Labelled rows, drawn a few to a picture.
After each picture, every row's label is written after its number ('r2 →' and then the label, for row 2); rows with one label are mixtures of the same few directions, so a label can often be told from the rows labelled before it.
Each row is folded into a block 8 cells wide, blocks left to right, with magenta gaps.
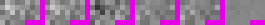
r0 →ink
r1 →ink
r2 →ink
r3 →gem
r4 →gem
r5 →ink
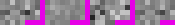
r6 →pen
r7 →ink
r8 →gem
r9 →pen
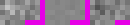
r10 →ink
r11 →pen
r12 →ink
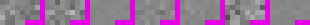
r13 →gem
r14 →pen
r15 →gem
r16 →pen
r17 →ink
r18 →gem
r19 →pen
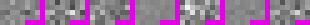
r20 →pen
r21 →pen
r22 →gem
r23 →ink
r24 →ink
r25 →pen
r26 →pen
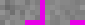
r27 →ink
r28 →gem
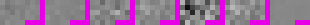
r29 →ink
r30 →gem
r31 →pen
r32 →ink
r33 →ink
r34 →ink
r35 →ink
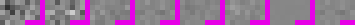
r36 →ink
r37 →pen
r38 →gem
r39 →pen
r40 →ink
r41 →ink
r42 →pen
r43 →pen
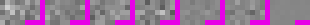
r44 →ink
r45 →gem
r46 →gem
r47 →pen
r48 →pen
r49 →pen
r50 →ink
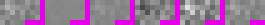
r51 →ink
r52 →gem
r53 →ink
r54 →ink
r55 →ink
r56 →ink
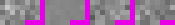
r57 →ink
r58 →gem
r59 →gem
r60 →gem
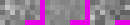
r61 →ink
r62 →ink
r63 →gem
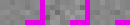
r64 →pen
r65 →gem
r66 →pen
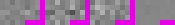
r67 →pen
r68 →pen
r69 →ink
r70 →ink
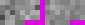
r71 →gem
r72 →ink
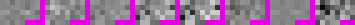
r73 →pen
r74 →ink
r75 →gem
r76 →gem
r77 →gem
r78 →ink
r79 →pen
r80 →ink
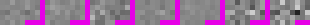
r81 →pen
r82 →ink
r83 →gem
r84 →pen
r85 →ink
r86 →pen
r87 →pen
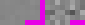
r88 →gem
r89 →pen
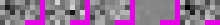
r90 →ink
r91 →pen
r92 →gem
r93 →gem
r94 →ink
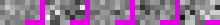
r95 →ink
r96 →gem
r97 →pen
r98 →ink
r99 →gem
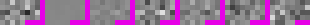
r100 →pen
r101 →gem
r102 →pen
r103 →pen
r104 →pen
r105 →ink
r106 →gem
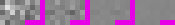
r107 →ink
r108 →pen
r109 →pen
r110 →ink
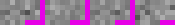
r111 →pen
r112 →ink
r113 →pen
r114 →gem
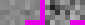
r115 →pen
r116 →ink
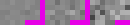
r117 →pen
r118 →pen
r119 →gem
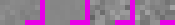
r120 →gem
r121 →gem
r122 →gem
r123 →gem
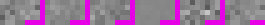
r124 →gem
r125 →ink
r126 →gem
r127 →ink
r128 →pen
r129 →gem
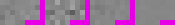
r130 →gem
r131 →pen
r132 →ink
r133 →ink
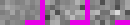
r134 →ink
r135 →gem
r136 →pen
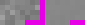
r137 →gem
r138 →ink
